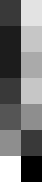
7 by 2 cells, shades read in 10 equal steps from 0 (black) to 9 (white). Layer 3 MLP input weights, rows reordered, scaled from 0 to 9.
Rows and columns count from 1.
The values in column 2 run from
0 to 8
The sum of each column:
23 35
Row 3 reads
1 6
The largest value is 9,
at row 7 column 1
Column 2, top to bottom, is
8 7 6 7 5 2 0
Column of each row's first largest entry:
2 2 2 2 2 1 1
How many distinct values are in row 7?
2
